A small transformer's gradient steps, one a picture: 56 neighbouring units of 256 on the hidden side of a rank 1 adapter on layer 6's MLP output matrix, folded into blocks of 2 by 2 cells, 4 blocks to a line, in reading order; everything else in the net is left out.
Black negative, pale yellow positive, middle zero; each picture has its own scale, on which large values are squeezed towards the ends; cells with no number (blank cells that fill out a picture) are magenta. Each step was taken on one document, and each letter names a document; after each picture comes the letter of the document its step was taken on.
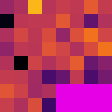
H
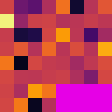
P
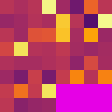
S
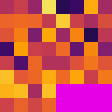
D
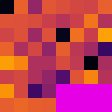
H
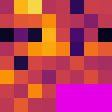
P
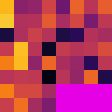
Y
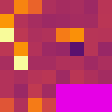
P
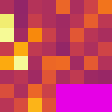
Y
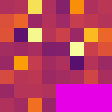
P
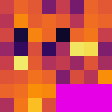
D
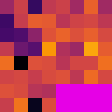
P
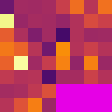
Y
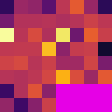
H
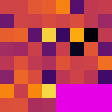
D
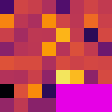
H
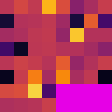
S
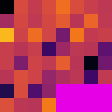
H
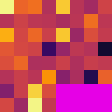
H
